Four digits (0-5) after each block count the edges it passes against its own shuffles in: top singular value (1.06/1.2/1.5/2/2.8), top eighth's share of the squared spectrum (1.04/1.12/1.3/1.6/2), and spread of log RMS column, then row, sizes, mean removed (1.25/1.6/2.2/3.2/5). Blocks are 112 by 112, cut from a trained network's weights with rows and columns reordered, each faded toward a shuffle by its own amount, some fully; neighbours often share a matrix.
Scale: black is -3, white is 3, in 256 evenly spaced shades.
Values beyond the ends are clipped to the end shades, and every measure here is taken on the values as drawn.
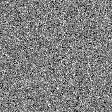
1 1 0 0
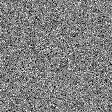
0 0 0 0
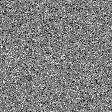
0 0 0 0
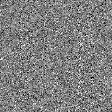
2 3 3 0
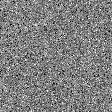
0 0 0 0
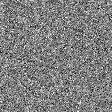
1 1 0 1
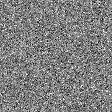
0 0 0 0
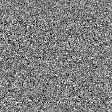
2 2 0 2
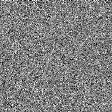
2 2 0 2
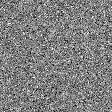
0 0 0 0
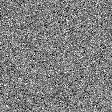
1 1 0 0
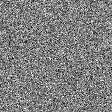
1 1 0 0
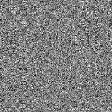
3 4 2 2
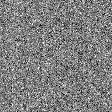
1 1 0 1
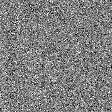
0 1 0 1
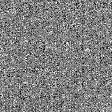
2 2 0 2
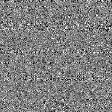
3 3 1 3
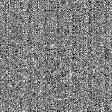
3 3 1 3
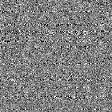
3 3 1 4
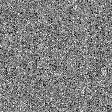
1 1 0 0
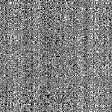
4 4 1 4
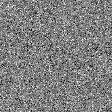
2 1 0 0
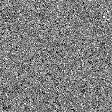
2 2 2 0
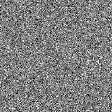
3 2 2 0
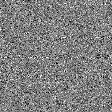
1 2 0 2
